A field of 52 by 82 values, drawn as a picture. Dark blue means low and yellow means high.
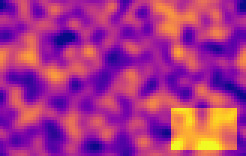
Odd patch: higher, in the bottom right. Ninth with the highest average: bottom right. Roughest part: bottom right.
